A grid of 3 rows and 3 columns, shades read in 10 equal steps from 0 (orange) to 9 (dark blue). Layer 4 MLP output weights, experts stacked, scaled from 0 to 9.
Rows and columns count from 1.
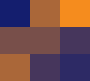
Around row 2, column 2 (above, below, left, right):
3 7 5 7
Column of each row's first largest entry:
1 3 3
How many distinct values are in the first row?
3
